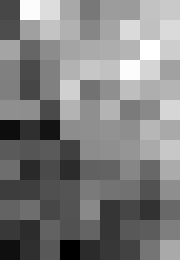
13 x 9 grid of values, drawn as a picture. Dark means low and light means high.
Stripes: none. Slope: up to the top right. Calmest part: top middle. Mirror symmetry: none. Ninth with the highest average: top right.
